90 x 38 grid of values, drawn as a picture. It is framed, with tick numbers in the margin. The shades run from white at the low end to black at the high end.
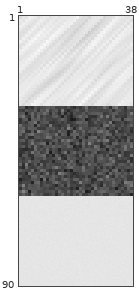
The table splits into 3 rows of 1 panel. Panel 1,1: very low, slanting up to the right, faint in contrast. Panel 2,1: high, fine-grained. Panel 3,1: very low, flat.
